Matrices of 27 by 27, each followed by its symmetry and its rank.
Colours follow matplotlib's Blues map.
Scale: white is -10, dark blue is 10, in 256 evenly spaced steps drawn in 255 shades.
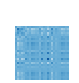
symmetric, rank two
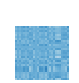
antisymmetric, rank two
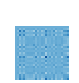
symmetric, rank two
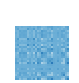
symmetric, rank two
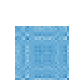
symmetric, rank two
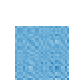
symmetric, rank three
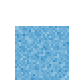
symmetric, full rank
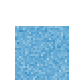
neither, full rank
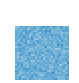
neither, full rank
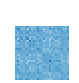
symmetric, rank three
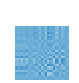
antisymmetric, rank two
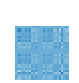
symmetric, rank two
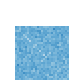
symmetric, full rank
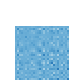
symmetric, rank three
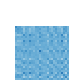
symmetric, rank three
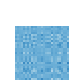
antisymmetric, rank two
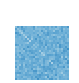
symmetric, full rank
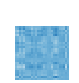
antisymmetric, rank two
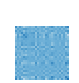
symmetric, rank three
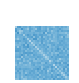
symmetric, full rank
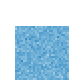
neither, full rank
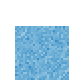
symmetric, full rank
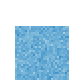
neither, full rank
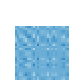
antisymmetric, rank two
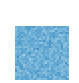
neither, full rank
